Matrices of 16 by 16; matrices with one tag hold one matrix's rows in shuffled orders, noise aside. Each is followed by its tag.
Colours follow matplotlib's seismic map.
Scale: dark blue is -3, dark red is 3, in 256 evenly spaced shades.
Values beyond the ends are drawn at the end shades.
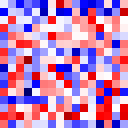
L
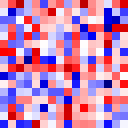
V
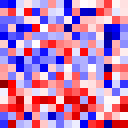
V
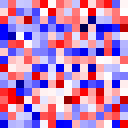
L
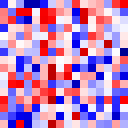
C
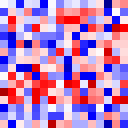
V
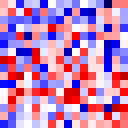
V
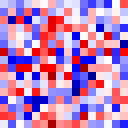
C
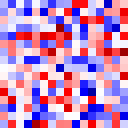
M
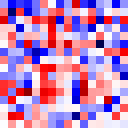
C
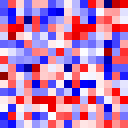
V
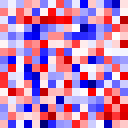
M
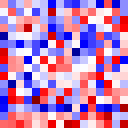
L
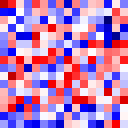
V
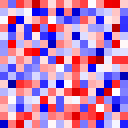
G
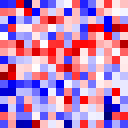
V
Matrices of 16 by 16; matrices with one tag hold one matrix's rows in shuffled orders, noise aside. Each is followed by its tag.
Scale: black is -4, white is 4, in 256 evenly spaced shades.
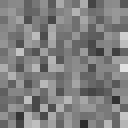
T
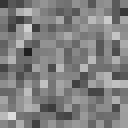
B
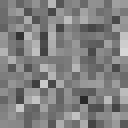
T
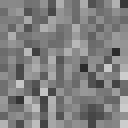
T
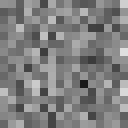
T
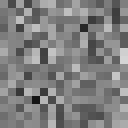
T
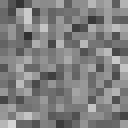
B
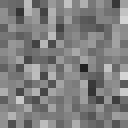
T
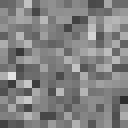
B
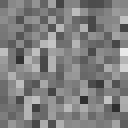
T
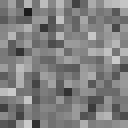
B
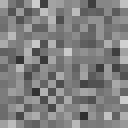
T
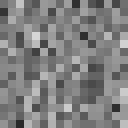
T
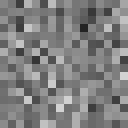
T
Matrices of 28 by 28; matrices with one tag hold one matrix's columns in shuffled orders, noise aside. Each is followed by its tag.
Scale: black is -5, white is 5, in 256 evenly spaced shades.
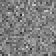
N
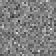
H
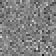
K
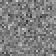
H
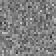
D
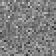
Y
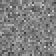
N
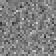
D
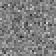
D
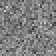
D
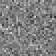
H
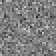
H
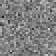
H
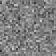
K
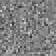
D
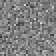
D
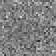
Y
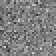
K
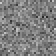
H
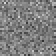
Y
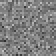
Y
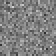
N
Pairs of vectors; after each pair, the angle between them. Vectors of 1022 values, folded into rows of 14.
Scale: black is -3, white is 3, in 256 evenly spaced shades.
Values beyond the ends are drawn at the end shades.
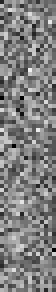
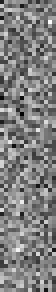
nearly parallel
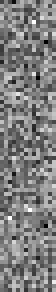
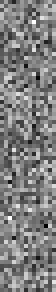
nearly parallel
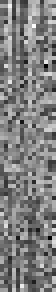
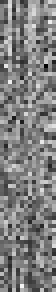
nearly parallel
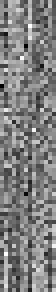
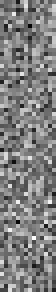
partly opposed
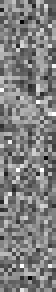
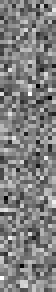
partly opposed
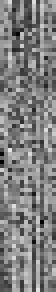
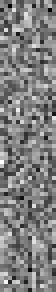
partly opposed
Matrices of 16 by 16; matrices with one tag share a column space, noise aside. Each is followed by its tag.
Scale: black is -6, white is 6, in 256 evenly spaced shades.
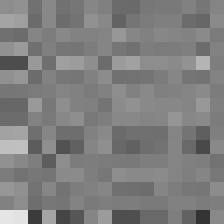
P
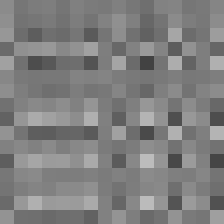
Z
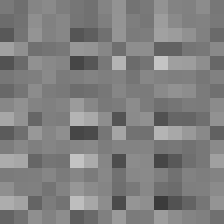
Z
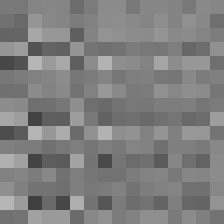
Z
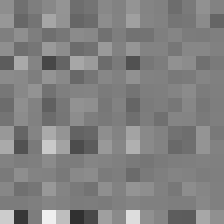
P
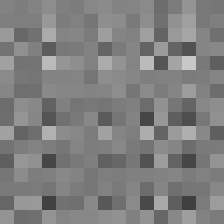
Z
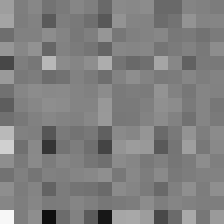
P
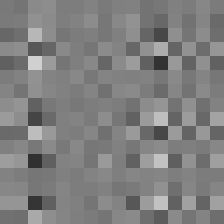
Z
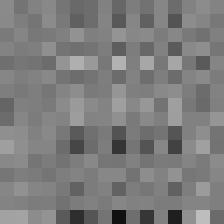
P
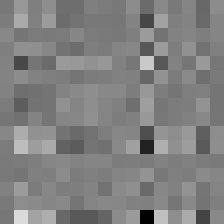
P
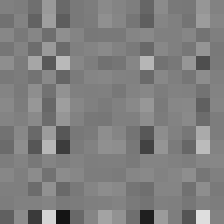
P
